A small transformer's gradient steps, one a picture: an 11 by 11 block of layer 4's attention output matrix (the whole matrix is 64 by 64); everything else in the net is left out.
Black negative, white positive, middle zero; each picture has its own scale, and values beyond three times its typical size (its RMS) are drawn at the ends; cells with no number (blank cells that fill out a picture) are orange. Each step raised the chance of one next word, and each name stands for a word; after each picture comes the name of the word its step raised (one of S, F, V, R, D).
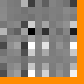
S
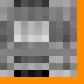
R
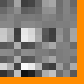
R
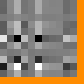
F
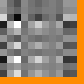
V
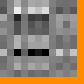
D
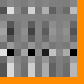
D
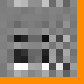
F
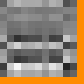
F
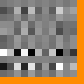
D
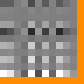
S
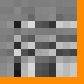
V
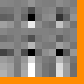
V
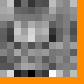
R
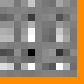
R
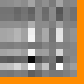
R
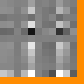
S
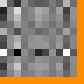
D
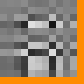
V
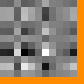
D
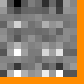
S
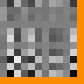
R
